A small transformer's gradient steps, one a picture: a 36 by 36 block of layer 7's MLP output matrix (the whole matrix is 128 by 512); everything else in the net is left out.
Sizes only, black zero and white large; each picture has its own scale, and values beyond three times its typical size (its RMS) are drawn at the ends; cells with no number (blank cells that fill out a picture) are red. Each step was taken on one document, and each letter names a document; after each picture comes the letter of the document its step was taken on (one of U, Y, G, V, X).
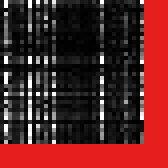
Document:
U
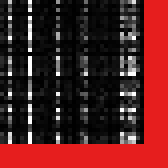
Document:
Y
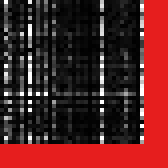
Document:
U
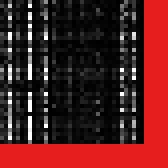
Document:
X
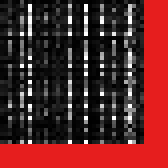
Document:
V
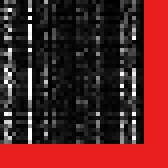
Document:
X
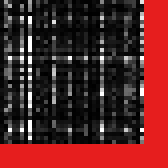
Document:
U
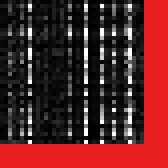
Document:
V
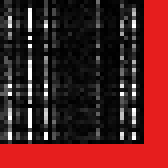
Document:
X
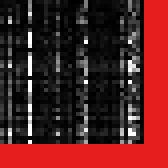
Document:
Y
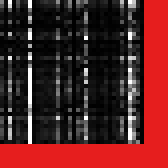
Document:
Y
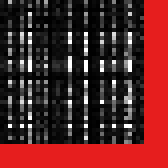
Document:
V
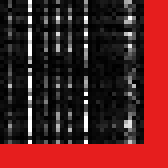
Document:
V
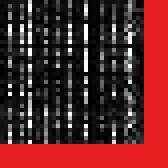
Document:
V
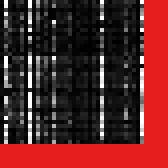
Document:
U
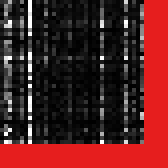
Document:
U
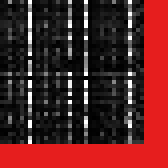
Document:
V
